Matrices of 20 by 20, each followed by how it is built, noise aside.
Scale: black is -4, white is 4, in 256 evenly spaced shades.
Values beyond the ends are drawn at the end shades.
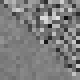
upper triangular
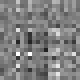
low rank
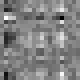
low rank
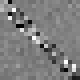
banded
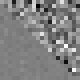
upper triangular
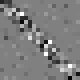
banded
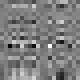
low rank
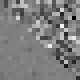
upper triangular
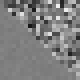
upper triangular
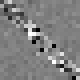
banded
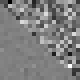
upper triangular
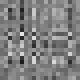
low rank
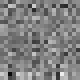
low rank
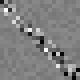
banded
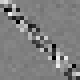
banded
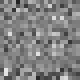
low rank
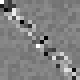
banded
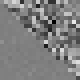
upper triangular
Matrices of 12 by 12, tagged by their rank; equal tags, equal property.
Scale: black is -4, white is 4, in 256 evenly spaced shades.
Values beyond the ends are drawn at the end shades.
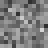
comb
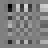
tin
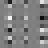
tin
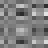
tin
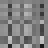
tin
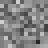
comb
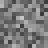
comb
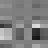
tin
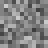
comb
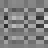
tin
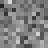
comb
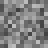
comb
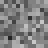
comb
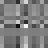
tin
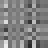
tin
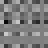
tin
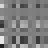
tin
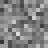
comb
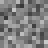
comb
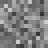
comb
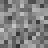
comb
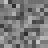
comb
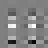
tin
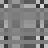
tin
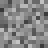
comb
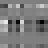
tin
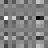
tin
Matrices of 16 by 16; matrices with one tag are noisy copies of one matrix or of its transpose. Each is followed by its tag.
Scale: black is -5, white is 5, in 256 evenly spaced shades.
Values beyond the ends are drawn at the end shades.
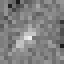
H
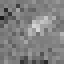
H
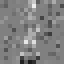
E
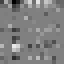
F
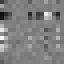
F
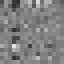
F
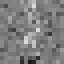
E
